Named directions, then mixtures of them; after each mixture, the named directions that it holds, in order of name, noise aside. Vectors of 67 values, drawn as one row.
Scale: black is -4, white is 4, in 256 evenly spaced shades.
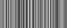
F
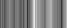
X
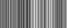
F, X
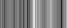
X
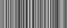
F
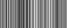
F, X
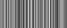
F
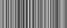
F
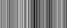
F, X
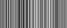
F, X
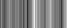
X
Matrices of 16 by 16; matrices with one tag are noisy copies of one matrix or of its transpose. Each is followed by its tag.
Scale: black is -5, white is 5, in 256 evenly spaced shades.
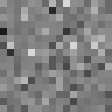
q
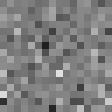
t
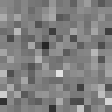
t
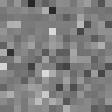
q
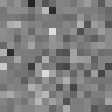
q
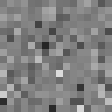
t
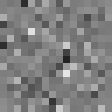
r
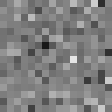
t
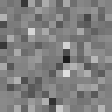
r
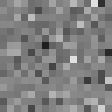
t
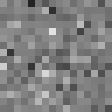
q
